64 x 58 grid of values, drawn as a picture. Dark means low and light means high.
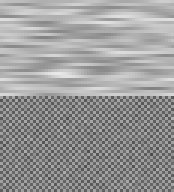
It is made of 2 by 1 panels. Panel 1,1: high, streaked across. Panel 2,1: middling, checkered, strong in contrast.
